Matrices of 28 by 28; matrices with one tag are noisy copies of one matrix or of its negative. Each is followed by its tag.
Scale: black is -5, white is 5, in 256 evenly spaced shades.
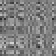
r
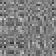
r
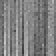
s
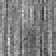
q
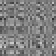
r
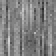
q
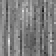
q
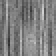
q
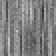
q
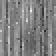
q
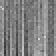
s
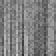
s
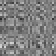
r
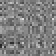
r
